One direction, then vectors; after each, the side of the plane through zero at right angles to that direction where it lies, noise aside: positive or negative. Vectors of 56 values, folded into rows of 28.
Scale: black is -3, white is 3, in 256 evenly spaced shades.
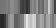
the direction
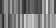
positive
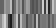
negative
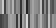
positive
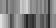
negative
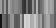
positive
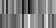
positive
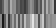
positive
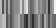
negative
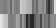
negative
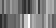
positive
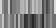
negative
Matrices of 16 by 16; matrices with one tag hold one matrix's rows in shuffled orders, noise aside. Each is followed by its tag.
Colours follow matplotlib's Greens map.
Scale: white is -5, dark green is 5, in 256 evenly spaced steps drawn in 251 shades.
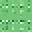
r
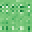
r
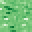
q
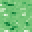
q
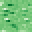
q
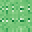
r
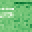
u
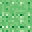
r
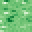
q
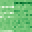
u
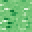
q
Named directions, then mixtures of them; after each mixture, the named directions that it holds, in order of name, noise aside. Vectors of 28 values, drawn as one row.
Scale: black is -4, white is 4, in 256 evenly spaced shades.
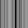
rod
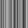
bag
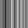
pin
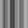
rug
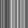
bag, pin, rug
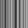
pin, rod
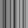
bag, pin, rug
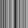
bag, pin, rod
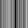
bag, rod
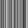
bag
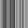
pin, rod, rug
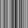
rod, rug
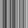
bag, pin, rug
